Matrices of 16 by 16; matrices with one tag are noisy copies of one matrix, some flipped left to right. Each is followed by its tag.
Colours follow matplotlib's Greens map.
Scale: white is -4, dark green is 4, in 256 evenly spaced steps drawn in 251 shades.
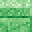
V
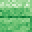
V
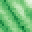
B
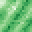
B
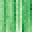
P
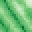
B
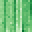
P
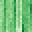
P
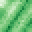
B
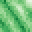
B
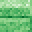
V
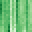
P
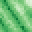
B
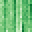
P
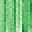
P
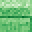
V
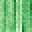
P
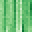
P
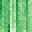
P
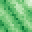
B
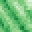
B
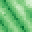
B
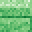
V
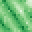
B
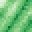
B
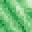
B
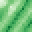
B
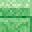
V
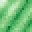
B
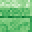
V
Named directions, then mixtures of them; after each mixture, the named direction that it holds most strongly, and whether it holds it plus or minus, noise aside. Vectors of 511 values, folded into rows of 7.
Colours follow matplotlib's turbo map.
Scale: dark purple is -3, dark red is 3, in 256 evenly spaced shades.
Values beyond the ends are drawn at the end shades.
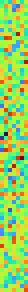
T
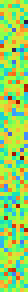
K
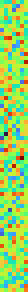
T, plus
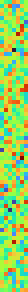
K, plus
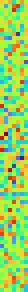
T, minus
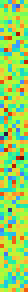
T, plus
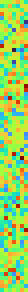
K, plus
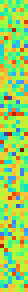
K, minus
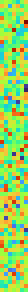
K, minus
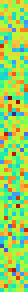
K, plus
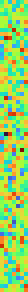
T, plus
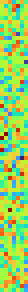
T, minus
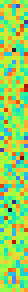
K, plus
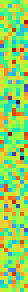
K, minus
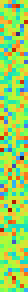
T, minus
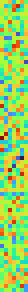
T, minus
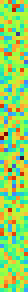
T, minus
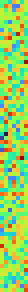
T, plus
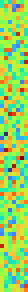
T, plus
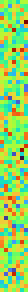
K, minus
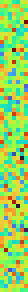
K, minus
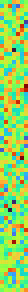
K, plus
